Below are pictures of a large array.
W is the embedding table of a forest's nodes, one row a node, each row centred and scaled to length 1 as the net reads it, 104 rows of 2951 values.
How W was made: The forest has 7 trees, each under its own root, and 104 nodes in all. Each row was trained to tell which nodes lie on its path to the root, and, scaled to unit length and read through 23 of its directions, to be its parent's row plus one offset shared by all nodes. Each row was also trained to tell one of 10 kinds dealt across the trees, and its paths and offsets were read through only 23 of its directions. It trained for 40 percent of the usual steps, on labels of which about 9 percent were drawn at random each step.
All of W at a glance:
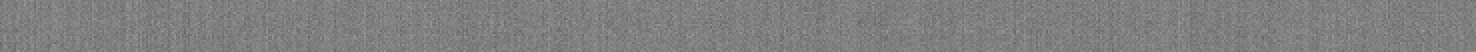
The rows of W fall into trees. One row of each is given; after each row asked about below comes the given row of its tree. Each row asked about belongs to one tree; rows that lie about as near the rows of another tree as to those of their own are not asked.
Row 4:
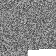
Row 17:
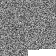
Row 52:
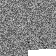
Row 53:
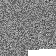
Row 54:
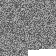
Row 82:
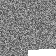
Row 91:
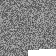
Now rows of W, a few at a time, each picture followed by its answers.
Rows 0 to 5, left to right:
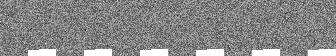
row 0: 52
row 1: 82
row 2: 91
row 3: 53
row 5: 17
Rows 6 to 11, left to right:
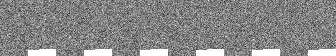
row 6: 17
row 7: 91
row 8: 17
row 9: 82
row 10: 17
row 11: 91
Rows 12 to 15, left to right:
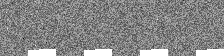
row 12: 4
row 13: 52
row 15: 91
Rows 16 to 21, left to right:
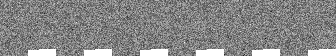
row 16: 17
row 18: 82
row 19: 82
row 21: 17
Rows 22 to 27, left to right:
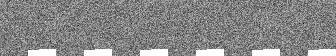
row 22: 82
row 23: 53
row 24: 52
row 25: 4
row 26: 91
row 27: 4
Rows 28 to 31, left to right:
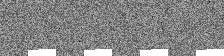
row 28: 17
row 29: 54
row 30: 17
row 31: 53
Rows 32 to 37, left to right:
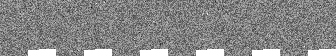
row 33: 82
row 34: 91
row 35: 17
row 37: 17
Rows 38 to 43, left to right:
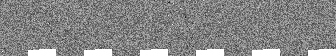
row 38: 17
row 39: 52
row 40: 54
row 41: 52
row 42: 54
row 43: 82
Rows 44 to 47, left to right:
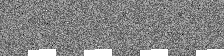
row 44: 53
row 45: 54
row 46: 52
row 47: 52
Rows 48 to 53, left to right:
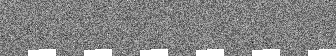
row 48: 82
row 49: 52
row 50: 82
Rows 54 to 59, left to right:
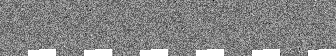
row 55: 54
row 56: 17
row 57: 17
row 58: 91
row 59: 82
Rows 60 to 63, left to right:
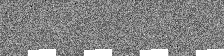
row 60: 91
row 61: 53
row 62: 91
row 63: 91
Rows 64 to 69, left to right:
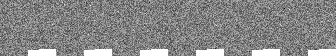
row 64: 82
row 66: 4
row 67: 91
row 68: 4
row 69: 52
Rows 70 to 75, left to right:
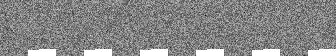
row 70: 52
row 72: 54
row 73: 52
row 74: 52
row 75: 53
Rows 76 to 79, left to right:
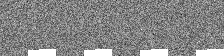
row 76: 52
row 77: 52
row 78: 53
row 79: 17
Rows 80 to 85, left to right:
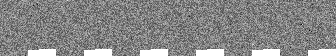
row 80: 4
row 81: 52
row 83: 17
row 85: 82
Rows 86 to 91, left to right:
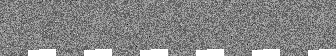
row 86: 53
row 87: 91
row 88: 52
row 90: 17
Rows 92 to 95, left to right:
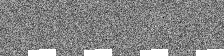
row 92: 82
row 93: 54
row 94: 91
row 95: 17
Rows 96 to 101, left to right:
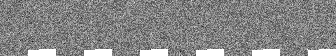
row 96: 54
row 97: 52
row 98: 53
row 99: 54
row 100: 17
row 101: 52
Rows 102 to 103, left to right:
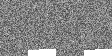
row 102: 54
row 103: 91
